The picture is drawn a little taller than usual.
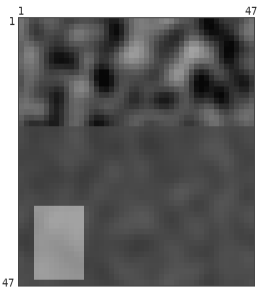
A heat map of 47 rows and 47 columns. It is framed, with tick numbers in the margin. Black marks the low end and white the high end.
Neither half mirrors the other. On average the colour sits 30% of the way up the scale. The field is mottled with small blotches. The bottom left is the ninth with the highest average. An odd patch, higher than its surroundings, sits in the bottom left. The bottom part is calmer, past a seam about 40% of the way down.
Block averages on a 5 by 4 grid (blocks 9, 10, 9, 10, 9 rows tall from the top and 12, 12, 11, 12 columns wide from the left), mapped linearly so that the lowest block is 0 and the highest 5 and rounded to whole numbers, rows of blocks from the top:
1230 | 1110 | 1111 | 3111 | 5111
